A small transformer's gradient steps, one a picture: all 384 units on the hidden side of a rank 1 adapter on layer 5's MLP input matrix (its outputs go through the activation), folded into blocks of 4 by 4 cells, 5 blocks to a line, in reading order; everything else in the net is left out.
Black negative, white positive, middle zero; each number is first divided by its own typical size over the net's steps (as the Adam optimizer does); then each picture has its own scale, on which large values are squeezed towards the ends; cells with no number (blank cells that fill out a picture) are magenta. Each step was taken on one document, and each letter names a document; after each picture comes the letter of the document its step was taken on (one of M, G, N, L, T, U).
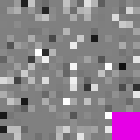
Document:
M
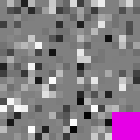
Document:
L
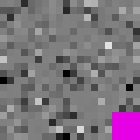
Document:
M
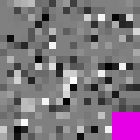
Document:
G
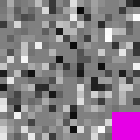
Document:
L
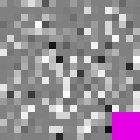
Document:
G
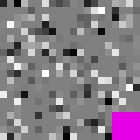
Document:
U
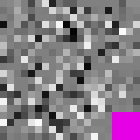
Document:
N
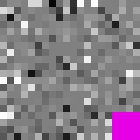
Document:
L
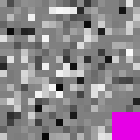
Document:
N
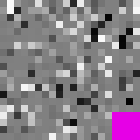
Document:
L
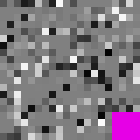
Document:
G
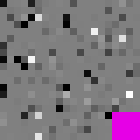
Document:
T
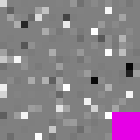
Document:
T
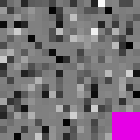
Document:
L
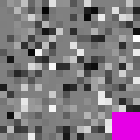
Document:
G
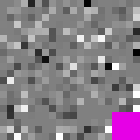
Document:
M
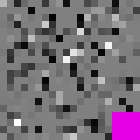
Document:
U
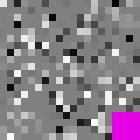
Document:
U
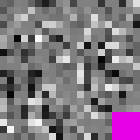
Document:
N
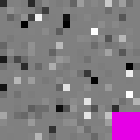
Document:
T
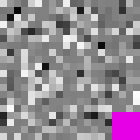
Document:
N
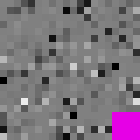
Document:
M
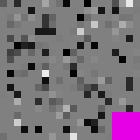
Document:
U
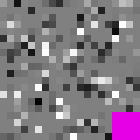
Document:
U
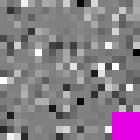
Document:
M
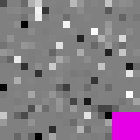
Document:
T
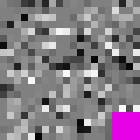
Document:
G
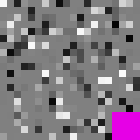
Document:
U
